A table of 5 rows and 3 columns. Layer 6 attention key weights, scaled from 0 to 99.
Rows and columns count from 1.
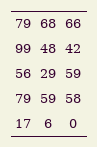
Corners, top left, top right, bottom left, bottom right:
79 66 17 0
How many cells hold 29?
1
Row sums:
213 189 144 196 23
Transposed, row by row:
79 99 56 79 17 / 68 48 29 59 6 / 66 42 59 58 0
